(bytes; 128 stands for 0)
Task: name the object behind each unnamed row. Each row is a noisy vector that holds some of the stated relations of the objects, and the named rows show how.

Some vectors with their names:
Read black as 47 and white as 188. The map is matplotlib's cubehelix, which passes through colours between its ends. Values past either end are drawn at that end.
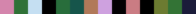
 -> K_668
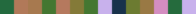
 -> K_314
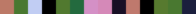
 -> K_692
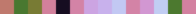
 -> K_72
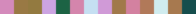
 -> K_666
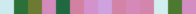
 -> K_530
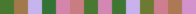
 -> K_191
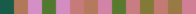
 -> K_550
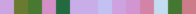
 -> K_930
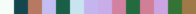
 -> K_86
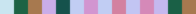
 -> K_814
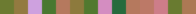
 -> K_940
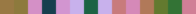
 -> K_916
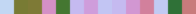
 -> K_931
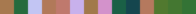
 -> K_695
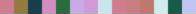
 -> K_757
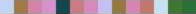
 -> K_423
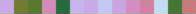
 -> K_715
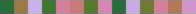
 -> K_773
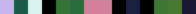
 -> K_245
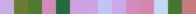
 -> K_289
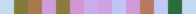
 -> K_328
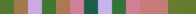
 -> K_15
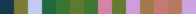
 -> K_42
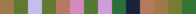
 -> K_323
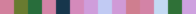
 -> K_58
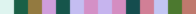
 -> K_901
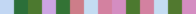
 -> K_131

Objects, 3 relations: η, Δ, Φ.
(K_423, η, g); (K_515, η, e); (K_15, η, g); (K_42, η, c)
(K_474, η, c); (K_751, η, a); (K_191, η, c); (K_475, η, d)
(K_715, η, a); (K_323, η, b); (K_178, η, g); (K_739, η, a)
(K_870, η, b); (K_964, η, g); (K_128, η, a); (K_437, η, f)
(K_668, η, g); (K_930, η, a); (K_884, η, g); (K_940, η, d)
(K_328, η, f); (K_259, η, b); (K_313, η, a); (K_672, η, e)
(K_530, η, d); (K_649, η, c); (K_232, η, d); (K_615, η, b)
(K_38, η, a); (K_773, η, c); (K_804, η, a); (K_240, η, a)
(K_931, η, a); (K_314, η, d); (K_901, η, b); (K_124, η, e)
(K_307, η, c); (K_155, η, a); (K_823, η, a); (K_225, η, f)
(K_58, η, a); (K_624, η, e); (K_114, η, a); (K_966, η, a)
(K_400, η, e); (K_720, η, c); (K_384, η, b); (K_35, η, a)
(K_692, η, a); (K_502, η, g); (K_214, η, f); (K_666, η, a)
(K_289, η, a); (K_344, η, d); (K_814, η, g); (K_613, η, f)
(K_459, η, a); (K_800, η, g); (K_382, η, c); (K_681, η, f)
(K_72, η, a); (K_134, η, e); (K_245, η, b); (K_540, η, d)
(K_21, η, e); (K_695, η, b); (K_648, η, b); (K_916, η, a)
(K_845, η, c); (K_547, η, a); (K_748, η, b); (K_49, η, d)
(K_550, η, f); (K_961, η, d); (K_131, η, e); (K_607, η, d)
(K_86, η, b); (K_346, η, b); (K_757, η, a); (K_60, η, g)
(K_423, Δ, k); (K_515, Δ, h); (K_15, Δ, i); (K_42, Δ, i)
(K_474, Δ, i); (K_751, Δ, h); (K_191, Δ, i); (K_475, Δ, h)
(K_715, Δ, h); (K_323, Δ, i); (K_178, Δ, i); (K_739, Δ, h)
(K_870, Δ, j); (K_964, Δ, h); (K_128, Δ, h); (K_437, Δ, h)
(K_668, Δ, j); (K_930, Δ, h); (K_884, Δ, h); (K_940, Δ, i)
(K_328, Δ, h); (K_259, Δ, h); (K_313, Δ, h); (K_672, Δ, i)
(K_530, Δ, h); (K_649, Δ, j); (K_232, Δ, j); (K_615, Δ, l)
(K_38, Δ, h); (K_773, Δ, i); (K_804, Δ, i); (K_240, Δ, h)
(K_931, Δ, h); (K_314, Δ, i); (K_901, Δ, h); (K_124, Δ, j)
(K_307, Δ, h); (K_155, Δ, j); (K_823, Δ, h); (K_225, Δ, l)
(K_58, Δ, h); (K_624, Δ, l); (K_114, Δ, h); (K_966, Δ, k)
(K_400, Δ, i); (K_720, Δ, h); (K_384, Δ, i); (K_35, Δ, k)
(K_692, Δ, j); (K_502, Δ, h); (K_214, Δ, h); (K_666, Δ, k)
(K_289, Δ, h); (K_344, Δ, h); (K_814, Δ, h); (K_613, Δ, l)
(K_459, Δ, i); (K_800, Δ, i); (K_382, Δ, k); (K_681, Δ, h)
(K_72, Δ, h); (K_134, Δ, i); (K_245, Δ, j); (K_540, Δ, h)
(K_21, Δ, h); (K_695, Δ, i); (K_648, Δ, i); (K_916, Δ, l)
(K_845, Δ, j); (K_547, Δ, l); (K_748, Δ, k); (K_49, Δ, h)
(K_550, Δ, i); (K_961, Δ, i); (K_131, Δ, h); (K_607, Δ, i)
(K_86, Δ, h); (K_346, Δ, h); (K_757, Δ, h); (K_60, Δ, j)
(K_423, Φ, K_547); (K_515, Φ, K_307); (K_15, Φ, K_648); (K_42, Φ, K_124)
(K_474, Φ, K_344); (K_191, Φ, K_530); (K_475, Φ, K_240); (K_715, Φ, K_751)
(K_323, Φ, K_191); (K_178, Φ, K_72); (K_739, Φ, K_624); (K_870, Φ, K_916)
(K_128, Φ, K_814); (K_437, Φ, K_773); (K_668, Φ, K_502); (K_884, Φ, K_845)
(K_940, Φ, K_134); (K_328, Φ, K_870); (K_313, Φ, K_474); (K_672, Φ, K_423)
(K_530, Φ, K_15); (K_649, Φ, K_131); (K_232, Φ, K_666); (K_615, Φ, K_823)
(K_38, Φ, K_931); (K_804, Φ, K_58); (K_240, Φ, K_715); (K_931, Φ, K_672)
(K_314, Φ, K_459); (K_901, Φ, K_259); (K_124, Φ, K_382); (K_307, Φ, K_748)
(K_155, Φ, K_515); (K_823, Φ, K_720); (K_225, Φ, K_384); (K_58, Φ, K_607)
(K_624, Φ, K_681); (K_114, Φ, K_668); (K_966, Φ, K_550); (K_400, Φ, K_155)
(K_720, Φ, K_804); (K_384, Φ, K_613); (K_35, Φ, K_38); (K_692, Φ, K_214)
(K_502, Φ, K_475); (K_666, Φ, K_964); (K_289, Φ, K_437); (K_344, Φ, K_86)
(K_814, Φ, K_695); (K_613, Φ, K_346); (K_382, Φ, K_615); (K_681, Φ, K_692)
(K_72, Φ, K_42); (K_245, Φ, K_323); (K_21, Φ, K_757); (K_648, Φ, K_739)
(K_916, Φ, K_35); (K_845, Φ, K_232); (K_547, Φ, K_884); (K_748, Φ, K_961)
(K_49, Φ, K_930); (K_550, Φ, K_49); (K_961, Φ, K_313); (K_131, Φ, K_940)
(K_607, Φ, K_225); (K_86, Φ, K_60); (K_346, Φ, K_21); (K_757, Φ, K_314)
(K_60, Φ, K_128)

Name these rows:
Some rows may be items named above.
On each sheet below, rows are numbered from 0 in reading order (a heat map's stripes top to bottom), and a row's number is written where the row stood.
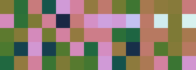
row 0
K_624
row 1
K_720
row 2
K_134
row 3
K_615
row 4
K_607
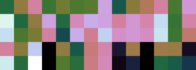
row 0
K_607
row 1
K_344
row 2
K_502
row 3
K_155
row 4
K_870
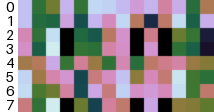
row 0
K_128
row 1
K_346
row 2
K_668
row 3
K_60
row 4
K_961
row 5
K_423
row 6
K_502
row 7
K_649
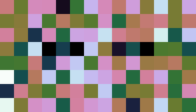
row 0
K_382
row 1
K_940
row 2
K_757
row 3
K_124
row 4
K_547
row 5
K_86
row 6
K_459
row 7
K_748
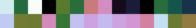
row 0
K_870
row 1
K_313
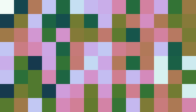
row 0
K_86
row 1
K_178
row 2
K_400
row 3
K_35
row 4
K_21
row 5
K_964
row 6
K_613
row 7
K_474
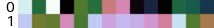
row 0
K_870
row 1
K_313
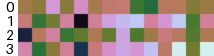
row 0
K_672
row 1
K_72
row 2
K_804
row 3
K_720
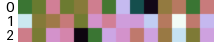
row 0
K_384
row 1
K_307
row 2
K_382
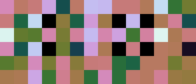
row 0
K_966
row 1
K_845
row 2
K_515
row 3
K_232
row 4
K_134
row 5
K_961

